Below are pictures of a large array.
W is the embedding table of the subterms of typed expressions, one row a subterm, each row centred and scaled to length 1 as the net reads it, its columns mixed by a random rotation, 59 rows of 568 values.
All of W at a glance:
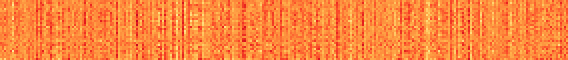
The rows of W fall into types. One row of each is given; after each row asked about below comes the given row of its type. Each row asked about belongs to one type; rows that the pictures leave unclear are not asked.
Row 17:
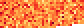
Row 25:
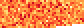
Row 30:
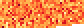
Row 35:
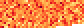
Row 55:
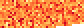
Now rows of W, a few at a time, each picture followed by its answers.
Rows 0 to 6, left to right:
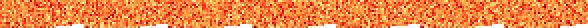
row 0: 25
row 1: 30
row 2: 17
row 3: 25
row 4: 17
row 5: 35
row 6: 35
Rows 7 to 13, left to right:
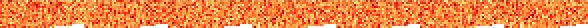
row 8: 30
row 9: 17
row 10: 30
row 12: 17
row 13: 30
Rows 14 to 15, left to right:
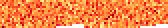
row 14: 25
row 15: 30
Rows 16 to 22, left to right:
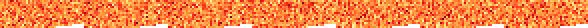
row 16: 35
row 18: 17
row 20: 30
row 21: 30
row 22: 25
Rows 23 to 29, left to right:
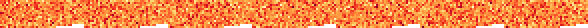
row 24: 55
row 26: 35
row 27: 35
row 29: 25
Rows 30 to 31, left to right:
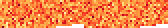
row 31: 17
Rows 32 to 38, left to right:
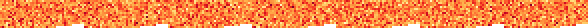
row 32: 55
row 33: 17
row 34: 25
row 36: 55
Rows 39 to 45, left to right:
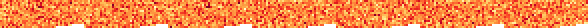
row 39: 35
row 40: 25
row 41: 35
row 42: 55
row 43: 17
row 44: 55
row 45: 55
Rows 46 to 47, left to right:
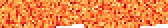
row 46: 25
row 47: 35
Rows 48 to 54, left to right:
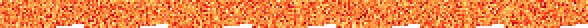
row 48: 30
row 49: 55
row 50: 17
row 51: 17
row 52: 30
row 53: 17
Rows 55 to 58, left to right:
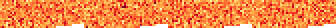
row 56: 35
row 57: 55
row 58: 30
